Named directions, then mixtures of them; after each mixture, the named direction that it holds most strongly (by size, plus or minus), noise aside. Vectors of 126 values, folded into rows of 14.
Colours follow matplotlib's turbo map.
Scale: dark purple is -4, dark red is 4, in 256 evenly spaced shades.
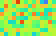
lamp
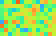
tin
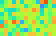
tin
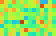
tin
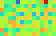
lamp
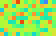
lamp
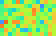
tin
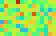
tin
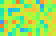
tin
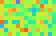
tin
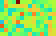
tin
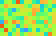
tin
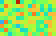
tin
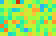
tin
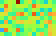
lamp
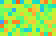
tin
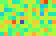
lamp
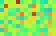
lamp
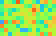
tin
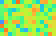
tin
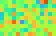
lamp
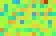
lamp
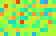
lamp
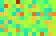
lamp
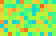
tin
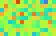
lamp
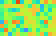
tin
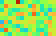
tin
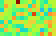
lamp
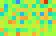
lamp
